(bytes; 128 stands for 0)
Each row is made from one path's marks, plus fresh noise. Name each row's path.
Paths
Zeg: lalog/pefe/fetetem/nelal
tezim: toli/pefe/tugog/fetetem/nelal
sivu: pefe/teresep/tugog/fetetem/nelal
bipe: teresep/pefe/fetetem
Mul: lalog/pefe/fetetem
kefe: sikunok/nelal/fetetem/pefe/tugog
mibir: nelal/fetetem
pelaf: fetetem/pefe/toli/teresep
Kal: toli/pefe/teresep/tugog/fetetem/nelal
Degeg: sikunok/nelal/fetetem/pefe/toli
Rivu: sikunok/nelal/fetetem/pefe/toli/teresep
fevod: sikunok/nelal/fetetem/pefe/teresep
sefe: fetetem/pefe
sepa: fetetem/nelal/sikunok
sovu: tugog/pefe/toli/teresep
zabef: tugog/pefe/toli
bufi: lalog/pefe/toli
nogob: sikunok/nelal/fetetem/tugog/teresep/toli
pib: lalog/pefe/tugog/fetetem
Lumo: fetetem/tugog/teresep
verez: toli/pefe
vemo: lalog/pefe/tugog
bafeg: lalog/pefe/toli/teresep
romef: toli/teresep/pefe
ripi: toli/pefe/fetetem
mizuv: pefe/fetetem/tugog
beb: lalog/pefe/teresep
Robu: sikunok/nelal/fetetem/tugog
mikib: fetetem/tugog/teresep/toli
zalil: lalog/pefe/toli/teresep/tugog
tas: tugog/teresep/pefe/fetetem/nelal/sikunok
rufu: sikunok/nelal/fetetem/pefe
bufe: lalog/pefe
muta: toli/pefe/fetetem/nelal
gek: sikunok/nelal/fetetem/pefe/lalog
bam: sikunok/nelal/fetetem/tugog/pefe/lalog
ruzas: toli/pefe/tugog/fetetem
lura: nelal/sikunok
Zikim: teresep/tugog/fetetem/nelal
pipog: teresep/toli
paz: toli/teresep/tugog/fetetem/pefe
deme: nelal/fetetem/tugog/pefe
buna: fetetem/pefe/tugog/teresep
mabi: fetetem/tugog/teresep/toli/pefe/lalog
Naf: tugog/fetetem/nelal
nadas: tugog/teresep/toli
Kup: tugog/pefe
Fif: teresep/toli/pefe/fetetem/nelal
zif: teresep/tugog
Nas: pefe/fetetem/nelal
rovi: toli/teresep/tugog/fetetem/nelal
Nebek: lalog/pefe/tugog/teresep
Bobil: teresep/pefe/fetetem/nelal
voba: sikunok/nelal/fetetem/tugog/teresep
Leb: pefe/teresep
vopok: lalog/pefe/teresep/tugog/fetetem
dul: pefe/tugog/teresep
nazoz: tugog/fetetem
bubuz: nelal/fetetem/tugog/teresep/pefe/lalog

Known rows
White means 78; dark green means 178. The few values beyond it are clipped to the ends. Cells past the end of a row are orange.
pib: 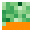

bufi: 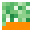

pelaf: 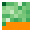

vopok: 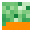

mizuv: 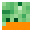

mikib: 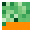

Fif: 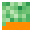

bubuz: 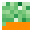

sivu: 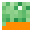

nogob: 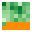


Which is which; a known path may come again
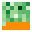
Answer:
muta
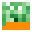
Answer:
dul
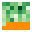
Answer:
Degeg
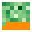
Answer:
ripi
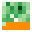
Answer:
gek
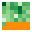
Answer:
nogob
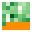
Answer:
zalil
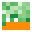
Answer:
bafeg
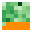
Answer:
pib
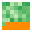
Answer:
Fif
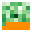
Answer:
Nebek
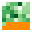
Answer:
vemo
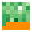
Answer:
buna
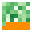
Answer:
bufi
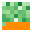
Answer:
bubuz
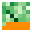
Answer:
zabef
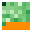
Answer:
pelaf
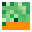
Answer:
mikib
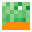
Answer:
sivu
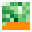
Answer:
Kup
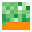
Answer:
vopok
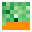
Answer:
ruzas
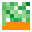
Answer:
verez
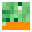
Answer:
mizuv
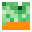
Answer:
Rivu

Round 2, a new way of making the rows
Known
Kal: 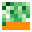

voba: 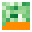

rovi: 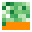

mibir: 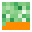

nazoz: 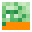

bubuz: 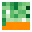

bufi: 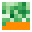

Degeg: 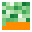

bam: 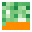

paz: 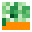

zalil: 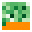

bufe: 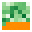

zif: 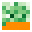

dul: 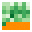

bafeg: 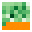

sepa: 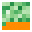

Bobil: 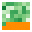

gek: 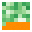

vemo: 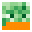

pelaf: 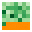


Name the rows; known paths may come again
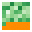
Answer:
sepa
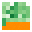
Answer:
verez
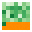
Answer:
Lumo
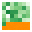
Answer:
ripi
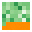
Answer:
mibir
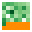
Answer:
pib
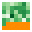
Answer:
bufi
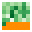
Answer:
Nebek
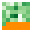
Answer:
voba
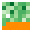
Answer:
Zeg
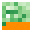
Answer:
nazoz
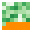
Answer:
rufu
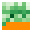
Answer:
Leb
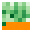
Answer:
sovu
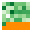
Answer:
sivu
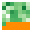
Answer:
muta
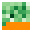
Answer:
bafeg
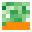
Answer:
Bobil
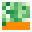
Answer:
ruzas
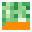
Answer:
bam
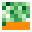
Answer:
Kal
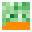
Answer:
kefe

